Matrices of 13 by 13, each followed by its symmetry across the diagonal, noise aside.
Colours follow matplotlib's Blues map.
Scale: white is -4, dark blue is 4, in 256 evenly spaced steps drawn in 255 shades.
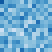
neither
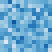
neither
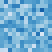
neither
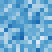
symmetric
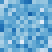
symmetric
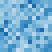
symmetric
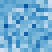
symmetric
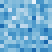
neither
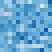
neither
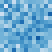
symmetric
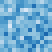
symmetric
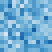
neither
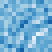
symmetric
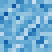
symmetric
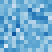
neither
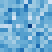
neither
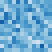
neither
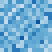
symmetric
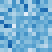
symmetric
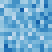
neither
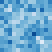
symmetric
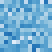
neither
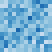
symmetric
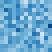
neither
